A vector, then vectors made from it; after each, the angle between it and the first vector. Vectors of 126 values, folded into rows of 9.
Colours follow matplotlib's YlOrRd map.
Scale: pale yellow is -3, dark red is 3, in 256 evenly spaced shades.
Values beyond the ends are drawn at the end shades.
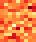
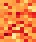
nearly opposite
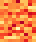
nearly opposite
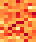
nearly opposite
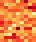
nearly parallel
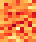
nearly opposite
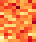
orthogonal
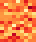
nearly parallel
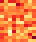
orthogonal
